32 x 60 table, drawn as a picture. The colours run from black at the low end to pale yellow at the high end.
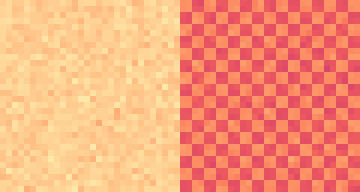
It is made of 1 by 2 panels. Panel 1,1: very high, fine-grained, faint in contrast. Panel 1,2: high, checkered.
